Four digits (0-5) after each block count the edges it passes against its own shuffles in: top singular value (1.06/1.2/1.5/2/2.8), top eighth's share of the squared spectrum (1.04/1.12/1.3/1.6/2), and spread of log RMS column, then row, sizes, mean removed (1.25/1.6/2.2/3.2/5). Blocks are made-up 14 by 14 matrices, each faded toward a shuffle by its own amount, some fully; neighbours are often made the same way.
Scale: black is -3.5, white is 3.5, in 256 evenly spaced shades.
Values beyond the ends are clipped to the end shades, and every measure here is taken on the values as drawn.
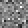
0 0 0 0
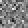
2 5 1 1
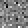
0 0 0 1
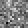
0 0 0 0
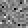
0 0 0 0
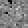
1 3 0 0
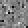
0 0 0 0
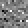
1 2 0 0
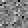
0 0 0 0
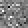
1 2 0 0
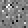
0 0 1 0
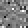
2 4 0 1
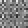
3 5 3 2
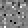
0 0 0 0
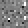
1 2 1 0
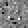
0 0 0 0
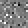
0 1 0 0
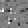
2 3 0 1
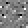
1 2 0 0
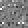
2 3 0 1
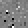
1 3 0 0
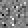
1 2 0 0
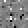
2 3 0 0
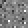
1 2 1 0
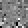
2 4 1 1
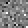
1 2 0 0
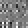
3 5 2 2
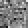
2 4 0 0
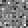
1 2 0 0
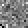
0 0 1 0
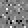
2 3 0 0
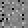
2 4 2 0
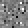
1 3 0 0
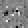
1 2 0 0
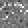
1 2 0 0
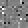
1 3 0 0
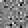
2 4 1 1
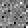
1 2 0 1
